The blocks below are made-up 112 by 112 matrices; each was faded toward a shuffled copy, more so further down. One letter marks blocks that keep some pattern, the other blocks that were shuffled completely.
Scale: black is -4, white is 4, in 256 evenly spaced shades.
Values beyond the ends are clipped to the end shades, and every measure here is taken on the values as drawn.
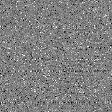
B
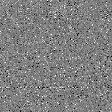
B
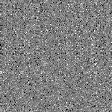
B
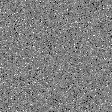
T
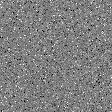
T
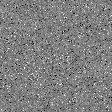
T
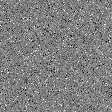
T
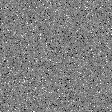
T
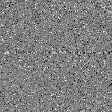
B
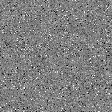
B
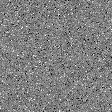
T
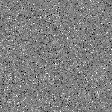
B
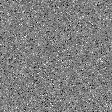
T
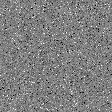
T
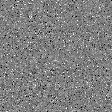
B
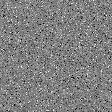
T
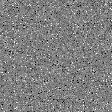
B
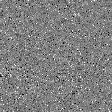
B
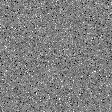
T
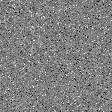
T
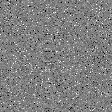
B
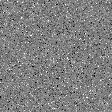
T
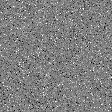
T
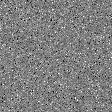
T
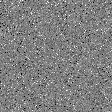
T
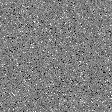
T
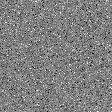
T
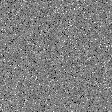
T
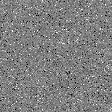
B
